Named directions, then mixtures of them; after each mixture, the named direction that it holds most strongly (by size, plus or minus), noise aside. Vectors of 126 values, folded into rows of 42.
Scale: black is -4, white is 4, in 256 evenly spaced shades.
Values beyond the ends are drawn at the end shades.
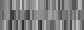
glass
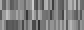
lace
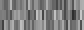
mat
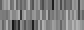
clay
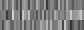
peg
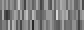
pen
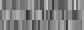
lace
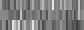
clay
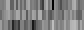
clay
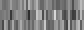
mat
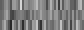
glass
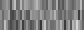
glass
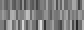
glass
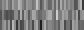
pen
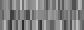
glass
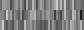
mat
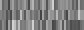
clay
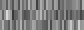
peg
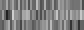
peg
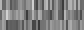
lace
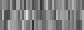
pen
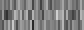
pen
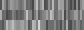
lace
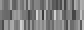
mat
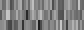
lace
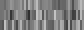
mat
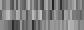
lace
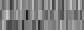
lace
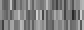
mat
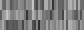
lace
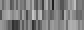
lace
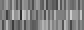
peg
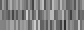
lace
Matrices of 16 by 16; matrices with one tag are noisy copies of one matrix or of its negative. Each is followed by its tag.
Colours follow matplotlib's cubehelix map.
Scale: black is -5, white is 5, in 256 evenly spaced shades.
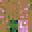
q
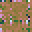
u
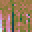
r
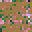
u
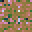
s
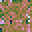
u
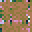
u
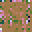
u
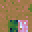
q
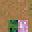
q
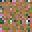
u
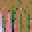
r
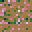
s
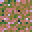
s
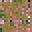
u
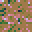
s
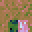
q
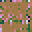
u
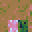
q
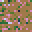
s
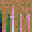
r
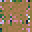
u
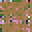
u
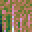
r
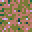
s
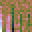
r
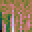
r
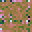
u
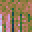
r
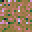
s
